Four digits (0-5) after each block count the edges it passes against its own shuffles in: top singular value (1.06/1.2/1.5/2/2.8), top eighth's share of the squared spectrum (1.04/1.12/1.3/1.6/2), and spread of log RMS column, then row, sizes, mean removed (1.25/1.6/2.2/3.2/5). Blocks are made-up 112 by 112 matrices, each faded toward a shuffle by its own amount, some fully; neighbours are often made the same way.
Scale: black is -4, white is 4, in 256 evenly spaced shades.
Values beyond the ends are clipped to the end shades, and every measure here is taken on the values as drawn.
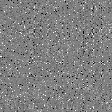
4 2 2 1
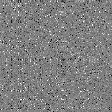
4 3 2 1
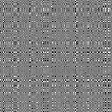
5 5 4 4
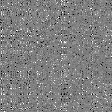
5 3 2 2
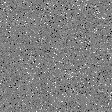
2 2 0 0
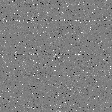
3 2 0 1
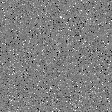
2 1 0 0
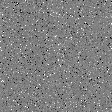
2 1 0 0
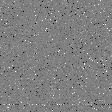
2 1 0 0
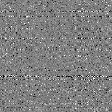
4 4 2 3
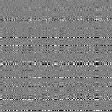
5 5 2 4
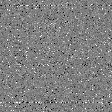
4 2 1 1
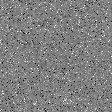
1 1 0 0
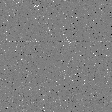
2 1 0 0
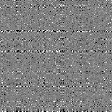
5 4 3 3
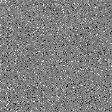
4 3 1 2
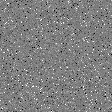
1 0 0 0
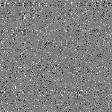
3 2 1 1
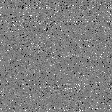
3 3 1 2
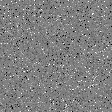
0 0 0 0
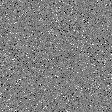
0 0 0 0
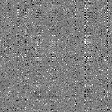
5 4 3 2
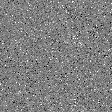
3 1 0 0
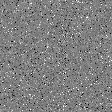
2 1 0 0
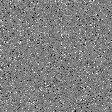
3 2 0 0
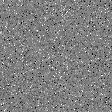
2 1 0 0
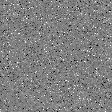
0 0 0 0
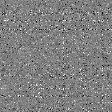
2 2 2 3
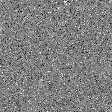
1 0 0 0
